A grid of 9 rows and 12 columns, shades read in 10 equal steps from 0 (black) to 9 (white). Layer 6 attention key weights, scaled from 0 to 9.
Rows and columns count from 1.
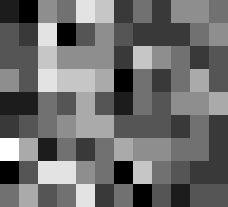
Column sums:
28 27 48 40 50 42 21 36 29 30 35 30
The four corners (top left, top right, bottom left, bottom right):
1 4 4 3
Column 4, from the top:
4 0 5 7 3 5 4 8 4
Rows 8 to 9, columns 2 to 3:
3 8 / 6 3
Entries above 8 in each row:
0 0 0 0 0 0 1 0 0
